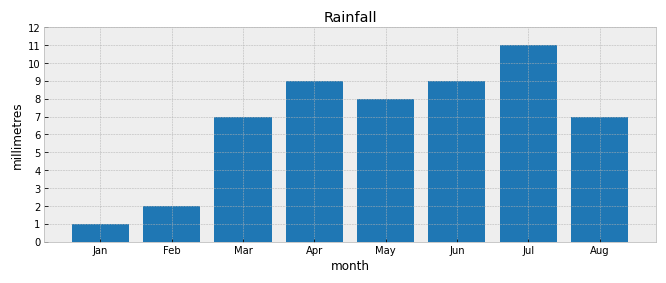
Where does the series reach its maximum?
Jul
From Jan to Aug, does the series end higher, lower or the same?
higher
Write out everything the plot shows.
Title: Rainfall
x-axis: month, ticks Jan Feb Mar Apr May Jun Jul Aug
y-axis: millimetres, ticks 0 1 2 3 4 5 6 7 8 9 10 11 12
Values:
1 2 7 9 8 9 11 7
